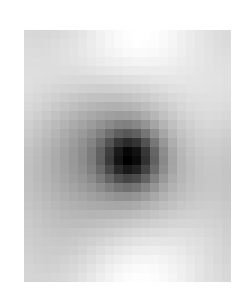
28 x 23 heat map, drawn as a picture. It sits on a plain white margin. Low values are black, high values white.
Lone odd cells: none. Ninth with the lowest average: centre. Roughest part: centre. Histogram: skewed, a long tail of low values. Average level on the scale: 80%. Stripes: none. Dips: one, in the centre.
